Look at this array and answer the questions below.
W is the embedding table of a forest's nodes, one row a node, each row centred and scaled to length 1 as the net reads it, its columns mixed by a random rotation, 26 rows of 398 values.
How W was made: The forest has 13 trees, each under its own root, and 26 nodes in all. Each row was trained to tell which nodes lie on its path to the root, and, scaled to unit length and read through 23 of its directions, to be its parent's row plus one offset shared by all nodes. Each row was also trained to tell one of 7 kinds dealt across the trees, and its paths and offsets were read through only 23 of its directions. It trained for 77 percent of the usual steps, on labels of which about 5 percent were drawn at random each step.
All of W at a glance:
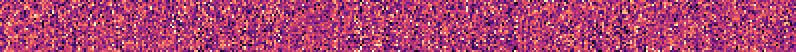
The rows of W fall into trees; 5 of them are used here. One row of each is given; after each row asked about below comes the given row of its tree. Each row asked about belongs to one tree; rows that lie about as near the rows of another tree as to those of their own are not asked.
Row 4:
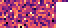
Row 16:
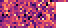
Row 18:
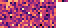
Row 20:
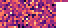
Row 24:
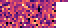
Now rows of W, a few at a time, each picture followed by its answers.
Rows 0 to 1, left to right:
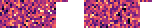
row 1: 20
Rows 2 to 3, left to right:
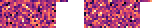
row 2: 24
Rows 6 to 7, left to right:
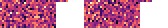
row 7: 18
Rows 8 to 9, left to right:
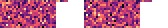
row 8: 18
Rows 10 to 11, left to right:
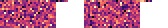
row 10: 18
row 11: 24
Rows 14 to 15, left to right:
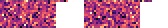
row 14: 20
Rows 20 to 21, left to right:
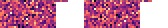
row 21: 20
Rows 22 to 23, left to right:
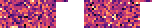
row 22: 4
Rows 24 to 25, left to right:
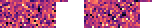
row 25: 16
